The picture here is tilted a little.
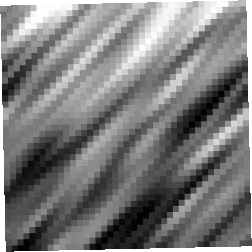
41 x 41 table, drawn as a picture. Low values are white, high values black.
The values follow a bell shape. The field climbs toward the bottom. Streaks slant up to the right. The ninth with the highest average is the bottom middle.
